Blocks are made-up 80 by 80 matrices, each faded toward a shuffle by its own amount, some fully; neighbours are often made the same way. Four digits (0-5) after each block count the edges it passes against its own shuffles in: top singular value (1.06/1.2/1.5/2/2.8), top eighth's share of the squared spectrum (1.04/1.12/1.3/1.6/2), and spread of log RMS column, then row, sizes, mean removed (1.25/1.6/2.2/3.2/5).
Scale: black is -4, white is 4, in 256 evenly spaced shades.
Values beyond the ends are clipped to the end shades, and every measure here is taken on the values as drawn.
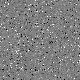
2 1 0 0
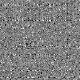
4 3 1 3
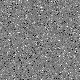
0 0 0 0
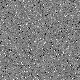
0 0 0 0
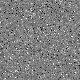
0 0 0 0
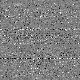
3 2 0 3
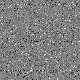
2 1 0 2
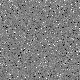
0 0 0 0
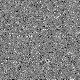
1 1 0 2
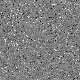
1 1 0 0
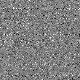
1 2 0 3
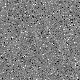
0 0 0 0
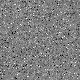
1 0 0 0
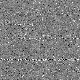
2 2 0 2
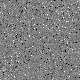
0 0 0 0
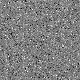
1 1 0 0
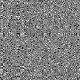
4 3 2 2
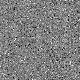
3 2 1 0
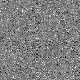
3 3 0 1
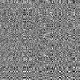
5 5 3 3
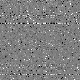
4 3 1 2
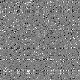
4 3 2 2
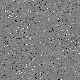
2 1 0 0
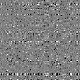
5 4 2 3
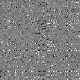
4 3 1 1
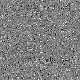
3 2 1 1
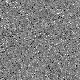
3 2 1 0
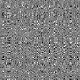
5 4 3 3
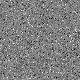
2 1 0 0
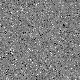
2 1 0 0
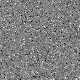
0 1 0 0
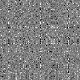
4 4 3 2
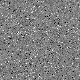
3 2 0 0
